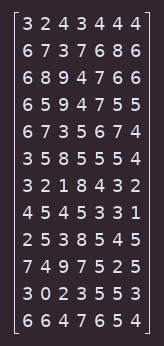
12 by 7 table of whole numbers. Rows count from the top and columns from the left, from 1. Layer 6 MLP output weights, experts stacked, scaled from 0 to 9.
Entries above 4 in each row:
0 6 6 6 5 5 1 2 4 5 2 5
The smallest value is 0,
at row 11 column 2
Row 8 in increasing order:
1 3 3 4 4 5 5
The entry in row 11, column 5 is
5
